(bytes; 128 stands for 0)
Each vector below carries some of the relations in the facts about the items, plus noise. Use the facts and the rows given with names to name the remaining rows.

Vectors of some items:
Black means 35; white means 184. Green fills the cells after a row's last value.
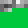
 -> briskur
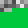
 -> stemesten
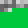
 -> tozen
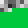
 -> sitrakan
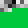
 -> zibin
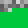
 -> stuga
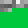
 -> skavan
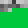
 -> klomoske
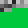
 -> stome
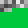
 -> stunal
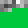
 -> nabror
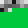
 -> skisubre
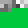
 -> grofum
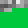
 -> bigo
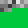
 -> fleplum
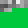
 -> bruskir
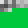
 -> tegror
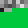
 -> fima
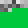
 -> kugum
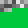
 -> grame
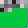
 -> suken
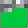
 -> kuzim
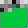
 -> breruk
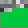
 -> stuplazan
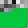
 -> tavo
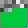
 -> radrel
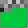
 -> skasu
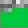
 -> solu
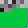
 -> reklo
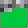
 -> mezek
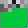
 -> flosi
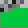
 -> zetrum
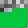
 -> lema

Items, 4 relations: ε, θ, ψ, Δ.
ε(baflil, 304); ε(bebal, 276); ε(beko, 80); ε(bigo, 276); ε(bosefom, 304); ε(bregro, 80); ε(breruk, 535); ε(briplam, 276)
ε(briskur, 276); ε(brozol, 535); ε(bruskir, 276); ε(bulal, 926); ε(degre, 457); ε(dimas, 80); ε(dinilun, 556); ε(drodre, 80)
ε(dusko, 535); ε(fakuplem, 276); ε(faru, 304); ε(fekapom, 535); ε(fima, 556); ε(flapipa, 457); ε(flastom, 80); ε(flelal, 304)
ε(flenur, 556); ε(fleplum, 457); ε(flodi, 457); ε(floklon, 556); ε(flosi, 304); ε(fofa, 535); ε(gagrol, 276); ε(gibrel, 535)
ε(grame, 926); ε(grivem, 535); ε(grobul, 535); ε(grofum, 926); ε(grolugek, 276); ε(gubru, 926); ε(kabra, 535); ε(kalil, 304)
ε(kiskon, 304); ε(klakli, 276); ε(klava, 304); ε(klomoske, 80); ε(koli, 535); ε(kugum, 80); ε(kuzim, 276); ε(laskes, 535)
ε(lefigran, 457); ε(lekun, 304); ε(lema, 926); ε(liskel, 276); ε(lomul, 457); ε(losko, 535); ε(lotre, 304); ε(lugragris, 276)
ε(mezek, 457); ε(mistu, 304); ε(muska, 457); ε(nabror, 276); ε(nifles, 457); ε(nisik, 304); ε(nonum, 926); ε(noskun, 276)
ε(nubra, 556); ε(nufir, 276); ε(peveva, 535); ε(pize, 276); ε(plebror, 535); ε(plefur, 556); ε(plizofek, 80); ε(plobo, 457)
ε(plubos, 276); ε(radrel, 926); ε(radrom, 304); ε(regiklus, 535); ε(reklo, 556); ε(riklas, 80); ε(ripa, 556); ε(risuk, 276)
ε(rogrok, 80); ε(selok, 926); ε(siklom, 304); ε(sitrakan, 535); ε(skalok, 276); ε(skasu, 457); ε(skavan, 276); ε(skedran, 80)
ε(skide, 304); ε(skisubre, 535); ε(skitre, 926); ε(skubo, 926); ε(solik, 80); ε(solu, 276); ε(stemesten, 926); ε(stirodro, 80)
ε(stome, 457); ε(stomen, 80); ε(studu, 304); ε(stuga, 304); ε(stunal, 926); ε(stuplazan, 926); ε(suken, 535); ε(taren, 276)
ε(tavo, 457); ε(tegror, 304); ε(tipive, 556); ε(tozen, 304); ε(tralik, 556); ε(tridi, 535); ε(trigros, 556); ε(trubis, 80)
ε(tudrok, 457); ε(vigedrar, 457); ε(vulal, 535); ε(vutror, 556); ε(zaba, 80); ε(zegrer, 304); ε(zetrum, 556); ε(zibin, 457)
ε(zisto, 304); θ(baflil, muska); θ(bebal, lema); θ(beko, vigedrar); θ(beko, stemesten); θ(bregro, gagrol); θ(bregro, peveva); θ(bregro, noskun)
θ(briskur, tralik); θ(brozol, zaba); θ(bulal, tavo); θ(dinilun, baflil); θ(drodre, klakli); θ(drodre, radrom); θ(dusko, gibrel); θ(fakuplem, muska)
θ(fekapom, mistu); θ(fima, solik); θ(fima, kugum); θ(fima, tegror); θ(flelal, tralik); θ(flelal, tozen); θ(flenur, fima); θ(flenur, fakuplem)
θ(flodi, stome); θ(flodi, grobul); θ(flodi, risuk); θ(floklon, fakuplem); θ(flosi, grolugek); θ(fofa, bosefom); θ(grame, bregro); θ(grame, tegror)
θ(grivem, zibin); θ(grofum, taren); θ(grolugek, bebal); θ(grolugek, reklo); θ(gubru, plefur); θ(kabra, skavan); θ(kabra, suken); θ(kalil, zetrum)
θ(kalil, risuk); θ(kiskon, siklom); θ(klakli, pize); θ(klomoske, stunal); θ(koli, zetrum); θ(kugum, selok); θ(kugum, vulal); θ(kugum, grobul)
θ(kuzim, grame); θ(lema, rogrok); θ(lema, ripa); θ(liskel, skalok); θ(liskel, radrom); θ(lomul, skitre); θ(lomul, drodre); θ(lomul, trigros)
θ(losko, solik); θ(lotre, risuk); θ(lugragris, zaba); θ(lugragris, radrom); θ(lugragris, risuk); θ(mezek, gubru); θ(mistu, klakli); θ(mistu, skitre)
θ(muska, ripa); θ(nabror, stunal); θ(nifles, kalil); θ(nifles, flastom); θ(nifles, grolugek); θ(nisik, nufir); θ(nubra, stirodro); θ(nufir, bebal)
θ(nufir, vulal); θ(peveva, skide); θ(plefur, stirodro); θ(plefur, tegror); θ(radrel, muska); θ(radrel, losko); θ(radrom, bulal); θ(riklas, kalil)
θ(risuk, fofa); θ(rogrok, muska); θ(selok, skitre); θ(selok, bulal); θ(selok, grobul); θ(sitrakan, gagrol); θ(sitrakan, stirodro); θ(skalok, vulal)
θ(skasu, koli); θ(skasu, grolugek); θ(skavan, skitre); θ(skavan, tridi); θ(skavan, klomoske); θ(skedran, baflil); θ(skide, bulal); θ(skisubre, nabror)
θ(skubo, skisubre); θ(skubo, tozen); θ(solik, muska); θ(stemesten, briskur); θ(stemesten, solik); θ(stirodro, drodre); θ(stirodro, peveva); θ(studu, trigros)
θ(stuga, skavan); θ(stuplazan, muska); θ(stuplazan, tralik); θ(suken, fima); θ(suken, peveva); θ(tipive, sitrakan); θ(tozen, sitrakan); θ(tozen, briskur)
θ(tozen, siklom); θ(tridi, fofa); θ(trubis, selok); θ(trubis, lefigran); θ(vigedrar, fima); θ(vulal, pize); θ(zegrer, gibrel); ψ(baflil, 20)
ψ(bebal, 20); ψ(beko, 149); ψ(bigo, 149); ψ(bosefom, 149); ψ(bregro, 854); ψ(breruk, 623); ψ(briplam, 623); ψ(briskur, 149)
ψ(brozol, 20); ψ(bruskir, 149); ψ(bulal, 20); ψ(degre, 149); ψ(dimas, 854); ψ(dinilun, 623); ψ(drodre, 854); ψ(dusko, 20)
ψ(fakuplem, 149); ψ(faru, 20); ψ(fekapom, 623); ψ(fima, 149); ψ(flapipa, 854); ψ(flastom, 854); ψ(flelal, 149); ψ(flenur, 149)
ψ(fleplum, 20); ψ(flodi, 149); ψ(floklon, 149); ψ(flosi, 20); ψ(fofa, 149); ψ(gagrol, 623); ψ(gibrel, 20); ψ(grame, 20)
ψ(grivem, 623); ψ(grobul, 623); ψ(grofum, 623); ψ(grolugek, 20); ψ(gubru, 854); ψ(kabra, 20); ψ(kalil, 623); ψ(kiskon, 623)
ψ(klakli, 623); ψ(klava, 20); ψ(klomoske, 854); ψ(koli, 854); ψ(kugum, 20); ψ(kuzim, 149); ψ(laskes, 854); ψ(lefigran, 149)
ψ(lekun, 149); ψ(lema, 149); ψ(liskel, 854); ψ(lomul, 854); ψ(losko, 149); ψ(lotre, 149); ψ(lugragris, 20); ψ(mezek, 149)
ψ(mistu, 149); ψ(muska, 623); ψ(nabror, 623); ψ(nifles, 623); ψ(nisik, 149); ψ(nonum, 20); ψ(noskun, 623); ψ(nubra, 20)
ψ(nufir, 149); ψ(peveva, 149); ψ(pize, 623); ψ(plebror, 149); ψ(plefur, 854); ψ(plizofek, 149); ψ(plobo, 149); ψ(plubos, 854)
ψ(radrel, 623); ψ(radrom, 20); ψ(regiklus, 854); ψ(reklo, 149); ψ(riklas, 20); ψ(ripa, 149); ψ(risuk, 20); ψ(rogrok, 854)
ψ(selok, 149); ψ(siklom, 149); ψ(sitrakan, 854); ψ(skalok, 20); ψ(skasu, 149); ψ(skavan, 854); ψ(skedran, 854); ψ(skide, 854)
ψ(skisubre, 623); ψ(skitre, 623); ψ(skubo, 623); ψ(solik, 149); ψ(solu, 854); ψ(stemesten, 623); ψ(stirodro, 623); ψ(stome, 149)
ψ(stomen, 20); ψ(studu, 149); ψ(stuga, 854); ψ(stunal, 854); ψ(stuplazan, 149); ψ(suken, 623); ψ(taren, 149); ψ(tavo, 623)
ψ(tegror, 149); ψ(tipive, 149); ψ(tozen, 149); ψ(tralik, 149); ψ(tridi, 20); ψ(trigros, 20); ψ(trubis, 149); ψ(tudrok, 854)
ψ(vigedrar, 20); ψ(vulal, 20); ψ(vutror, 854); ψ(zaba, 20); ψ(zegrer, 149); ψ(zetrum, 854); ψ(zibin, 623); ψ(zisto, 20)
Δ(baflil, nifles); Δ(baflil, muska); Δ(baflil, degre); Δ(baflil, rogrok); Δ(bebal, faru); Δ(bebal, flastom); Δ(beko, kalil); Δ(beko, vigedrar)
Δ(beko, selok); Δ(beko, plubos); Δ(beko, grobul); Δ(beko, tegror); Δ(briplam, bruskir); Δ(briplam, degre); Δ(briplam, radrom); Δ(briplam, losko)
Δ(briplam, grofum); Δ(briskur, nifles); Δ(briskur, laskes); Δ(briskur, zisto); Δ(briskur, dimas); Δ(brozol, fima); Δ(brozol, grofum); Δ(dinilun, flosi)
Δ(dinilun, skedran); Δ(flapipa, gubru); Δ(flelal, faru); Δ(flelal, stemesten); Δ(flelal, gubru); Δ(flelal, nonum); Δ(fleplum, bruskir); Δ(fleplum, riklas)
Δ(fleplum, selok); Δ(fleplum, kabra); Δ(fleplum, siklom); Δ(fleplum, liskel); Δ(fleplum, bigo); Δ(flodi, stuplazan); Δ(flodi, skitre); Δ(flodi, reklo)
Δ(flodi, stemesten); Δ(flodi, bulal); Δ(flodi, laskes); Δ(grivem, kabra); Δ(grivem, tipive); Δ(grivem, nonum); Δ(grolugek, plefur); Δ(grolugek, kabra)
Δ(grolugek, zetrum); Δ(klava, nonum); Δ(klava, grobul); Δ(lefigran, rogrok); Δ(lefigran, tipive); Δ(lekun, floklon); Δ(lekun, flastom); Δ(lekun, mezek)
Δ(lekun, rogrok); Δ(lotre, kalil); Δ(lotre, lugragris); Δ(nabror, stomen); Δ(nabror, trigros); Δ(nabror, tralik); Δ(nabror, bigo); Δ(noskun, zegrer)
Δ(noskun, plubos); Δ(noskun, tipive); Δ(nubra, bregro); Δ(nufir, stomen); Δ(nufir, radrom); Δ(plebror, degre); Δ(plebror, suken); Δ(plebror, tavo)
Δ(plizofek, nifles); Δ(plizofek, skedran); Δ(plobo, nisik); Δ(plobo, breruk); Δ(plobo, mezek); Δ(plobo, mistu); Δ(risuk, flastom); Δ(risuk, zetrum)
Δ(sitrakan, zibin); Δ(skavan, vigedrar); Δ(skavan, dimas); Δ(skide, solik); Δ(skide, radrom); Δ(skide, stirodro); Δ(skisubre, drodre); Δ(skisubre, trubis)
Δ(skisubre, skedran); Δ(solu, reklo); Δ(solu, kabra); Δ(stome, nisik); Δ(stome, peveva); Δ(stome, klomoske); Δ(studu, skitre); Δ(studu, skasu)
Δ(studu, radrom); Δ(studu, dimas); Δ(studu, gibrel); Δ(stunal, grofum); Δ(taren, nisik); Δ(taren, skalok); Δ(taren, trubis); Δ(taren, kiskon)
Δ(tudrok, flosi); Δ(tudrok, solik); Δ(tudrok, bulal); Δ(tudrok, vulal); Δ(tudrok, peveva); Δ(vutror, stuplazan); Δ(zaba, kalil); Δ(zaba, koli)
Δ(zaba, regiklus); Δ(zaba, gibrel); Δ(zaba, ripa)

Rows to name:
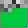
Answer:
riklas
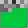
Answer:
kalil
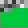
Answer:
trigros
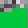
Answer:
muska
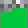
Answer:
lugragris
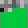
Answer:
losko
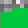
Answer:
liskel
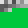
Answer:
bosefom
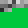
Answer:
plobo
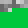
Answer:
solik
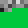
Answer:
flodi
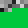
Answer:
dinilun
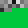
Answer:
nifles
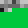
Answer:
peveva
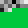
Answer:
gibrel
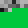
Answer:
fekapom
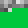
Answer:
beko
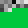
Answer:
zegrer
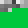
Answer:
stirodro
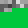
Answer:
vigedrar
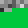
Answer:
plefur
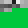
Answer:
skalok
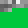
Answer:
nufir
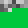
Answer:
trubis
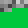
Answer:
flapipa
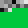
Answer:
grivem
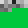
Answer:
flastom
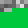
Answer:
gubru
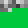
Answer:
skedran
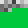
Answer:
zaba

